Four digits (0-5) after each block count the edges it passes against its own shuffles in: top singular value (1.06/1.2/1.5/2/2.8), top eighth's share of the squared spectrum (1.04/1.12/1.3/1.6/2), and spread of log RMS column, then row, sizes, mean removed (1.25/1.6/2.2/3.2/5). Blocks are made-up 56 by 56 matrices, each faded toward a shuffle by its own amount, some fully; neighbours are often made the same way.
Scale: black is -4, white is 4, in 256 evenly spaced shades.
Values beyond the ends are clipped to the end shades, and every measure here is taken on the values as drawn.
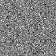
3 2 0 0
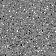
1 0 0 0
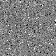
2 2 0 0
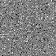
3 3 1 0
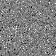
1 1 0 0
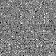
3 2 0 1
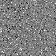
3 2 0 0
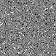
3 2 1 1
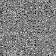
3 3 1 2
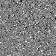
2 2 0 0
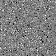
0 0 0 0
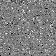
1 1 0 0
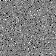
1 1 0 0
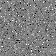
0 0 0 0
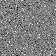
1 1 0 0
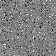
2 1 0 0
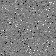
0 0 0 0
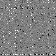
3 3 1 2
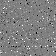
2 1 0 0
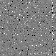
2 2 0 1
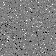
0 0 0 0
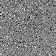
1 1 0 0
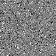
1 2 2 0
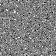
0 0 0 0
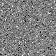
0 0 0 0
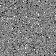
0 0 0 0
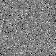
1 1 1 0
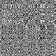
4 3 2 2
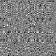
4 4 2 2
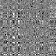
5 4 3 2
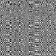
5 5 3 3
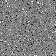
2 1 0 0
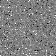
1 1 0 0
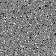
1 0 0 0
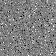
0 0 0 0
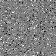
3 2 0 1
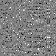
3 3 1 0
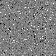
3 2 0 0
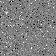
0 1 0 0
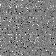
3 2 1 1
